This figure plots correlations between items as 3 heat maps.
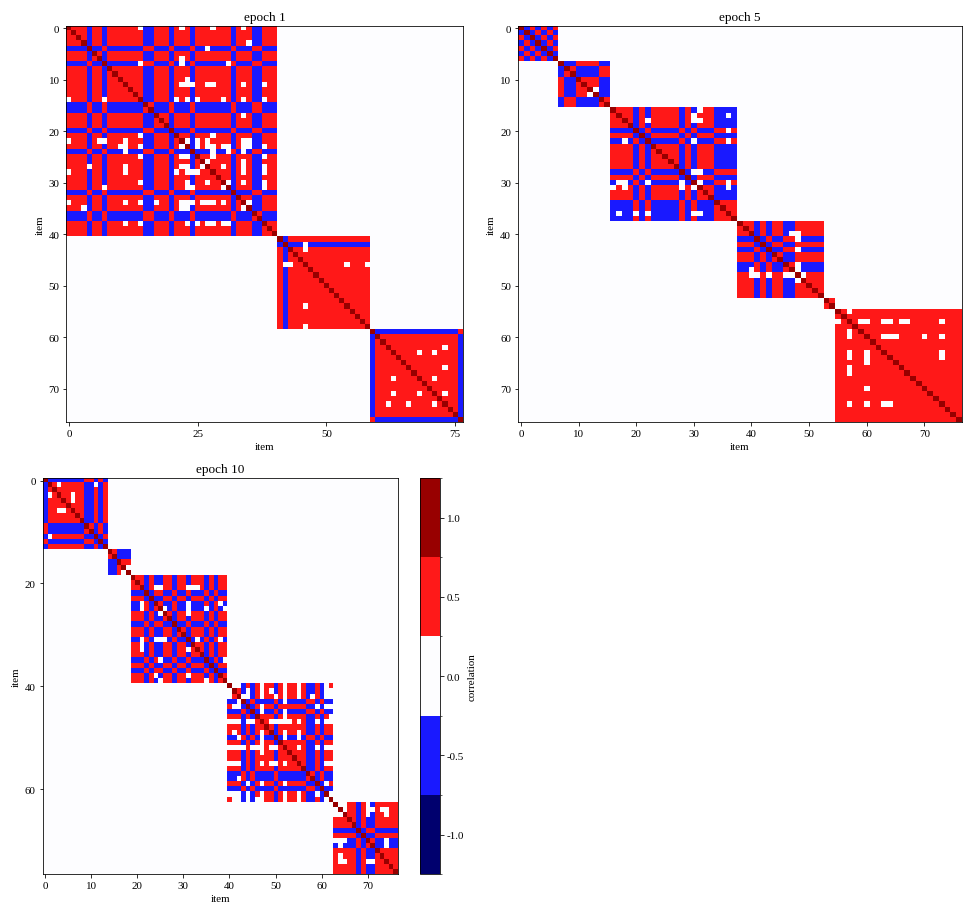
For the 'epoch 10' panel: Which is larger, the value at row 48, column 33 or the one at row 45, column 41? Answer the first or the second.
the first
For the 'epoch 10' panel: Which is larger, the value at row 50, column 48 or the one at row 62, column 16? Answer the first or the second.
the second
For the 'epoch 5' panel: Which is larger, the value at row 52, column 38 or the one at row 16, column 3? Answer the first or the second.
the first
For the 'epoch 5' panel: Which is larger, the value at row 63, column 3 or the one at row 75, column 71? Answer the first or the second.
the second
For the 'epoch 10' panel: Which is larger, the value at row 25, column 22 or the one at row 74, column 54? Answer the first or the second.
the first
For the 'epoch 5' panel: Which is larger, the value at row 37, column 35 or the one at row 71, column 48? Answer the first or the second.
the first
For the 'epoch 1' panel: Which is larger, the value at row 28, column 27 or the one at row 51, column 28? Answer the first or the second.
the first
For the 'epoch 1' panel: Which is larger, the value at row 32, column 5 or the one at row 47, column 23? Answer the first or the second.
the second
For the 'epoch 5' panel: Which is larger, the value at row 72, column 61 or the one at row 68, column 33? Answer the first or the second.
the first
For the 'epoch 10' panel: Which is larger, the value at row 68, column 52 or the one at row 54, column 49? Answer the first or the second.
the second
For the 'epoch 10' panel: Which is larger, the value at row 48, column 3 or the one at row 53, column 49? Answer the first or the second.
the second
